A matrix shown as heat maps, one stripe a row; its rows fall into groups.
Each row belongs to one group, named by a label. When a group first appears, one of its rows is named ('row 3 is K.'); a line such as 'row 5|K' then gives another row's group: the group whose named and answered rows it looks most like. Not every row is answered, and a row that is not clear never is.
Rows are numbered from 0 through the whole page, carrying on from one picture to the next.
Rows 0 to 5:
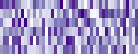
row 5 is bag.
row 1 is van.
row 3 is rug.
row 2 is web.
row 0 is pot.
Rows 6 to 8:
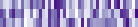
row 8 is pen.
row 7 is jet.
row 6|rug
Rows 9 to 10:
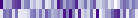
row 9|web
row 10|rug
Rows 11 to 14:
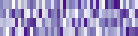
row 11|rug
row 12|jet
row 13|van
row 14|web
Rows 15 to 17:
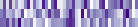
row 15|van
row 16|pen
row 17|bag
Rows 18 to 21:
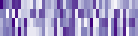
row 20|bag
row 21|bag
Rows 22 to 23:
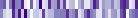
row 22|jet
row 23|web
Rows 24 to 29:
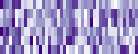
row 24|pot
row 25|bag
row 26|bag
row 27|pot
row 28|pot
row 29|jet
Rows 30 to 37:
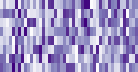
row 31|bag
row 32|van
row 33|web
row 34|van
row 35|rug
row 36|jet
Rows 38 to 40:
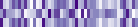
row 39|pen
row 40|web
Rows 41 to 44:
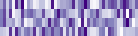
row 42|rug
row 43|pen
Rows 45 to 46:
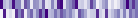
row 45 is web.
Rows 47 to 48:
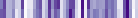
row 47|pen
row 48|pen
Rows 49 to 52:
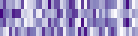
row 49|pen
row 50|pot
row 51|pen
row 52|van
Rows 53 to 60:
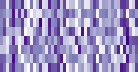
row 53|jet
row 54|bag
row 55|jet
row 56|pen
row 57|web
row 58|rug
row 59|pot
